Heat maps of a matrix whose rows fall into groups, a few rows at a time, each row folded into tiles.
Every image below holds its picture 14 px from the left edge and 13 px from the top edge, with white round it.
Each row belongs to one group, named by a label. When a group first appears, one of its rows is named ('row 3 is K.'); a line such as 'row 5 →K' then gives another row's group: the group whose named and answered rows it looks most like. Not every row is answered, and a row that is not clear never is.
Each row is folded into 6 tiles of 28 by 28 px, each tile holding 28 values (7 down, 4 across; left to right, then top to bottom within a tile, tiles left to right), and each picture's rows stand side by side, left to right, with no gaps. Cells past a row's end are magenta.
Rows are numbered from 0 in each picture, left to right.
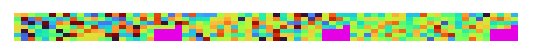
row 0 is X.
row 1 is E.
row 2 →E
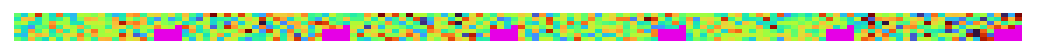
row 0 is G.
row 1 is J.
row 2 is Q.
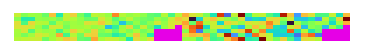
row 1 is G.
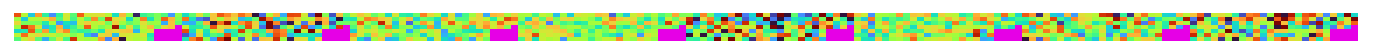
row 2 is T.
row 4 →X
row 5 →Q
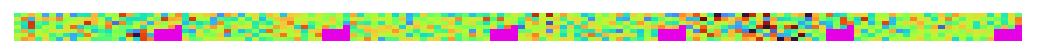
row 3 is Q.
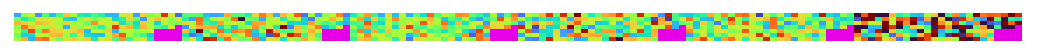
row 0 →E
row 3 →J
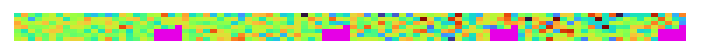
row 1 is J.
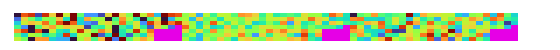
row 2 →J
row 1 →Q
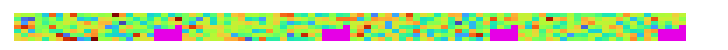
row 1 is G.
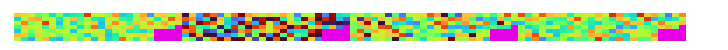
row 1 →J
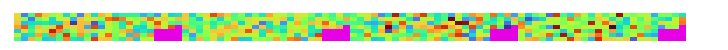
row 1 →J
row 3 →G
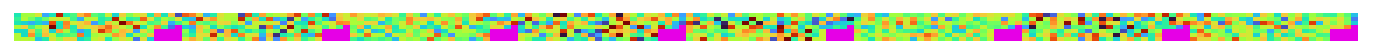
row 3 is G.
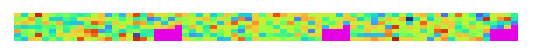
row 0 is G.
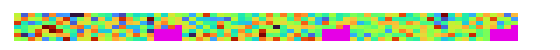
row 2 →X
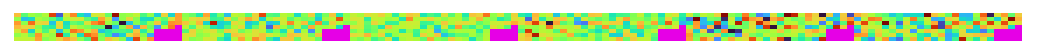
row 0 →G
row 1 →T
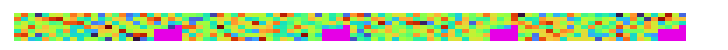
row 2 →X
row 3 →E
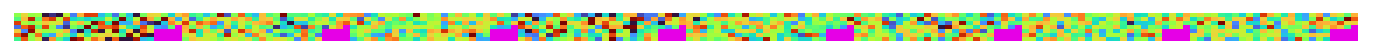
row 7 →T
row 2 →Q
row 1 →G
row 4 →G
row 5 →T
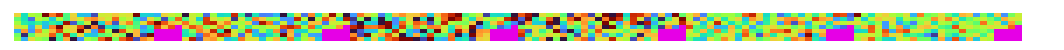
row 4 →Q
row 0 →J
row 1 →E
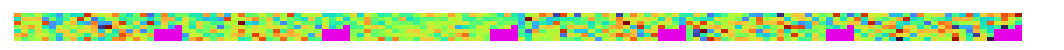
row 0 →T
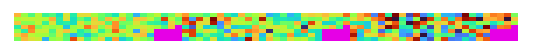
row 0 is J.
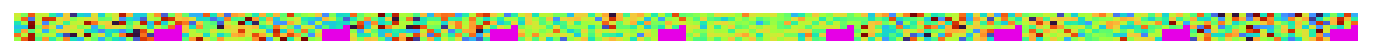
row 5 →J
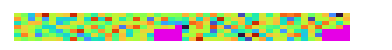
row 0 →J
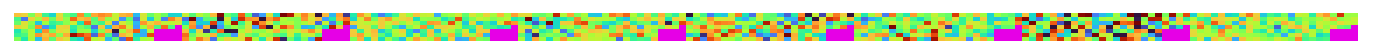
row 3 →X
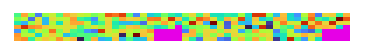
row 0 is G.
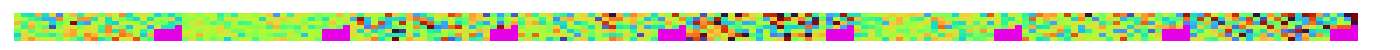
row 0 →T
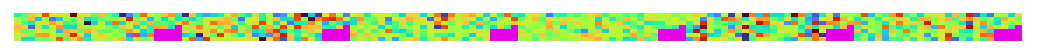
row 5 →E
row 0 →Q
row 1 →E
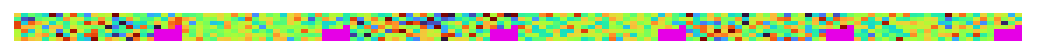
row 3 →J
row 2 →X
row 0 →G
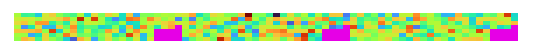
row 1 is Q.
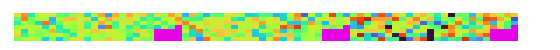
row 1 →E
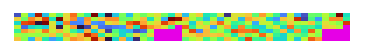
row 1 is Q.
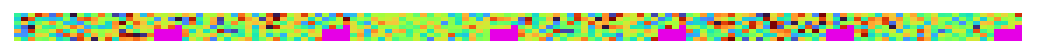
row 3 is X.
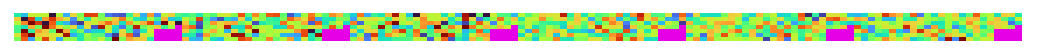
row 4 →E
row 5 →J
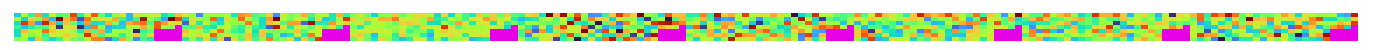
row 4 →Q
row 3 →J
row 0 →T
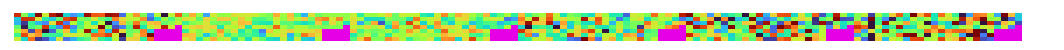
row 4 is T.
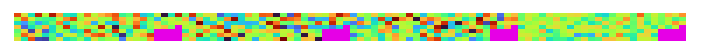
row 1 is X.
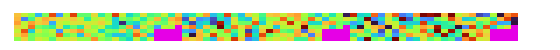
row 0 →G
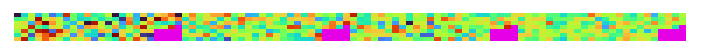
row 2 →J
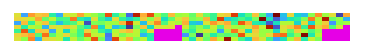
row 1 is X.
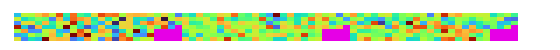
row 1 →X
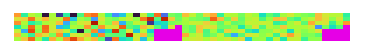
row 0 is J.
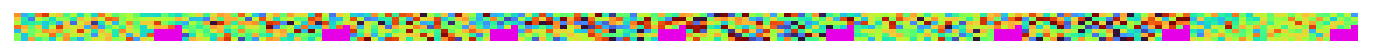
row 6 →T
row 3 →T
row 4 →G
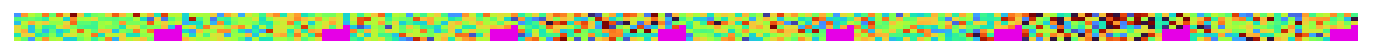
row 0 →J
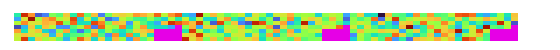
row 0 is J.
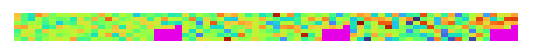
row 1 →X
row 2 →T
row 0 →J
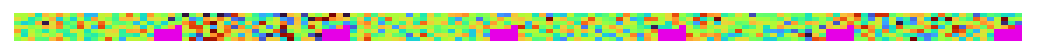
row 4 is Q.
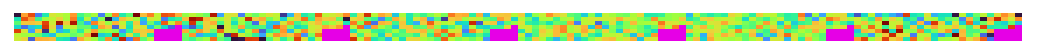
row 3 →J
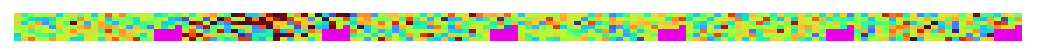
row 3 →T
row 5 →J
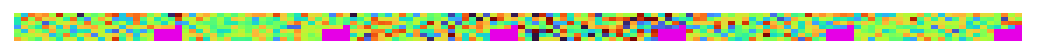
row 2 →E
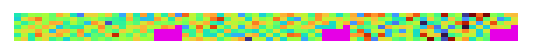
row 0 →E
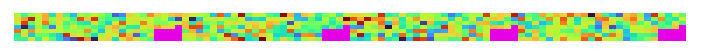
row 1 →G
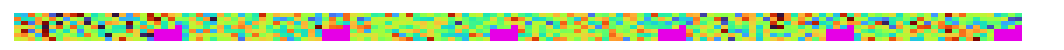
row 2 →G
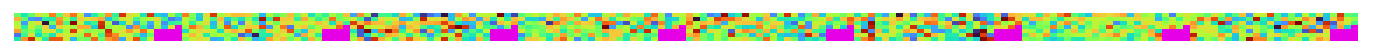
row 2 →E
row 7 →T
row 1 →J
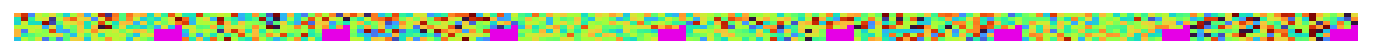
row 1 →X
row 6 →Q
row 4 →T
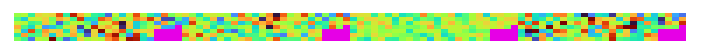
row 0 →Q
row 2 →T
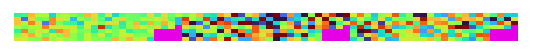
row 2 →E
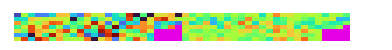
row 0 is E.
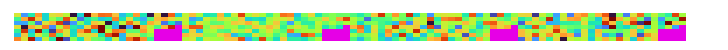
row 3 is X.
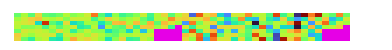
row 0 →T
